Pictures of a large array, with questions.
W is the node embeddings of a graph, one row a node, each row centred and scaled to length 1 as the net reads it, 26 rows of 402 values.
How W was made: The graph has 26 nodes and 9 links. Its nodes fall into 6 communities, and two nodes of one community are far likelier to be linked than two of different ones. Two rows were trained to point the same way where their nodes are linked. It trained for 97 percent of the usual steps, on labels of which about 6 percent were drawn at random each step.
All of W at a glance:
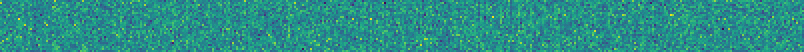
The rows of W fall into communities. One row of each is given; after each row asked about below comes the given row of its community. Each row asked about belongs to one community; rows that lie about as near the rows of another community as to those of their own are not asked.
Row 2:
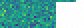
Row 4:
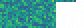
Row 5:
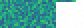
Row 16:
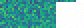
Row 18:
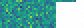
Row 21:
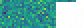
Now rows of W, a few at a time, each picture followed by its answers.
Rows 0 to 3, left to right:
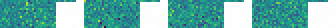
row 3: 21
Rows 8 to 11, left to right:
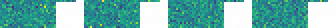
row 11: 2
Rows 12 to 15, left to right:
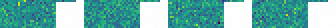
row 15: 16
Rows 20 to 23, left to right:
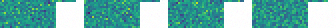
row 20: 18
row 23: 5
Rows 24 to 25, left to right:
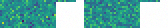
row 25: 4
